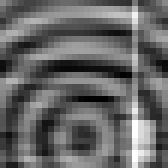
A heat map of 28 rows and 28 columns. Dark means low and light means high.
Column 23 differs from the columns beside it. An odd patch, higher than its surroundings, sits in the bottom right. The bottom right is the ninth with the highest average. Rings spread out from the bottom middle.
